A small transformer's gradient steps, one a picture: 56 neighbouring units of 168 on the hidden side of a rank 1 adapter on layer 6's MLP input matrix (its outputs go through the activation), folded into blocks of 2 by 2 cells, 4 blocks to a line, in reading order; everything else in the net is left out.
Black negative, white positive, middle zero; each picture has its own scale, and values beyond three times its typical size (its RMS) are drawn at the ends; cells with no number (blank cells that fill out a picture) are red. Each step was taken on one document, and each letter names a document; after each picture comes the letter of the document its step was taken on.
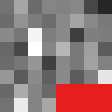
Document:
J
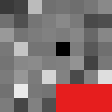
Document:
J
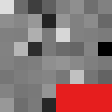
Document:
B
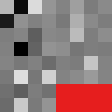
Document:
J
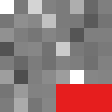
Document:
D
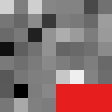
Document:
D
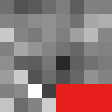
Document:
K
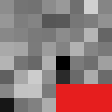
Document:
K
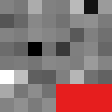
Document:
J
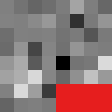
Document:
K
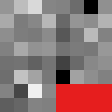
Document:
K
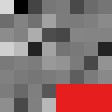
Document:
B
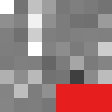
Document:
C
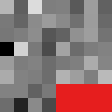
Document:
D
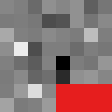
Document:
K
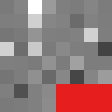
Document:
C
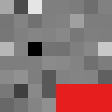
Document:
J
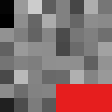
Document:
B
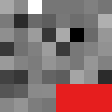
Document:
D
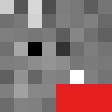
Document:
B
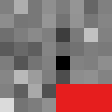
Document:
K
